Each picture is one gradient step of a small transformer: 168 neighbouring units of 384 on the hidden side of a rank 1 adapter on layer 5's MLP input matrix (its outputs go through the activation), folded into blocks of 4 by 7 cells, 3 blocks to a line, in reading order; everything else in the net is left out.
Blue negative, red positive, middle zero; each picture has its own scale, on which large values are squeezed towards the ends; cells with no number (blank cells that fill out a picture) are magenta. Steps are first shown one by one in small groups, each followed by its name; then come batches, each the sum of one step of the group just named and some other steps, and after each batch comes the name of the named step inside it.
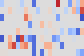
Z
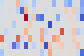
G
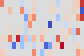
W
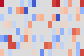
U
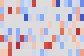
G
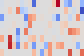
W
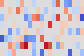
Z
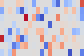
G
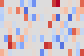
U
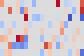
G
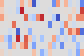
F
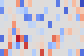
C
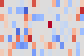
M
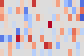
M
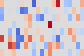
M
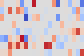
C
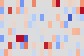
C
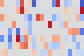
F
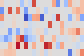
C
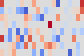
M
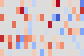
F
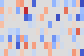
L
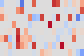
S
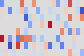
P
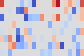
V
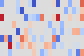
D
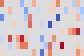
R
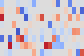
D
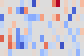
V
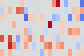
P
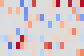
R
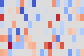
D
